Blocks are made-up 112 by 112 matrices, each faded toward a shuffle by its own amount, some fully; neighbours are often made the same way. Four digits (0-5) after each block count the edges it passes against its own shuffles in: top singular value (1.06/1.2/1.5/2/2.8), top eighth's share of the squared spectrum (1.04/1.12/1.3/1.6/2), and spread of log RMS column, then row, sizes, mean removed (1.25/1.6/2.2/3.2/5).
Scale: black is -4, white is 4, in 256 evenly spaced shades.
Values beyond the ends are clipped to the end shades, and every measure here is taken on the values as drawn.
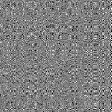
5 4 3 3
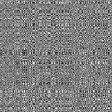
5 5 4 4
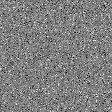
2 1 0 0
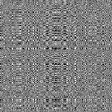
5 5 4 4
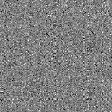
4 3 2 2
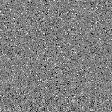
4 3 1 1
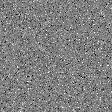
2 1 0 0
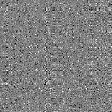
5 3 2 2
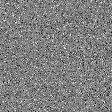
3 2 0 0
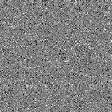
4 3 1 2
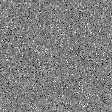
2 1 0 0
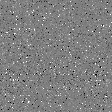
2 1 0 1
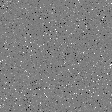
0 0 0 0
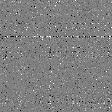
3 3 2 2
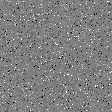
0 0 0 0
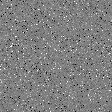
0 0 0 0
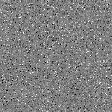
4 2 0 0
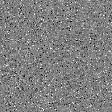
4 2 1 0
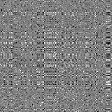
5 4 3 3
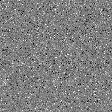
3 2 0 1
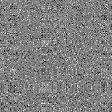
4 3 2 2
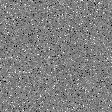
0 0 0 0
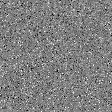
2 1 0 0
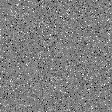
3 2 1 0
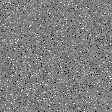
0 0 0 0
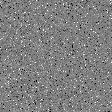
2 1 0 0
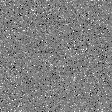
2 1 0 0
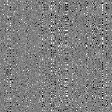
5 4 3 2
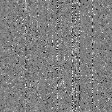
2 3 3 0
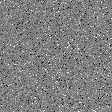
0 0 0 0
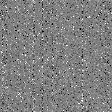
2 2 2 0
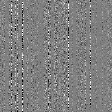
3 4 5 0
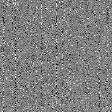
2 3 3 0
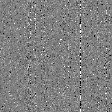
3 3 3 0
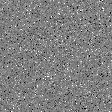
0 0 0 0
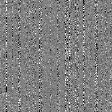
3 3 4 0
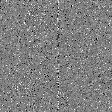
2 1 2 0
